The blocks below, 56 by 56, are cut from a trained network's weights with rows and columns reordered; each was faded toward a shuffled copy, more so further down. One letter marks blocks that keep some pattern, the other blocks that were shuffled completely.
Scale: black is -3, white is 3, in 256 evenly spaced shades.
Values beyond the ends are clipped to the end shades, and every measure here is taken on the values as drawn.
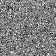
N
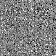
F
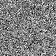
N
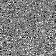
F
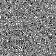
F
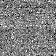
F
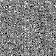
F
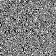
F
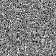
F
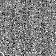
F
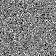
N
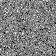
N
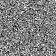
N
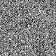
F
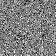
N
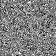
N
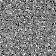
F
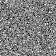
N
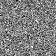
N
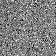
N
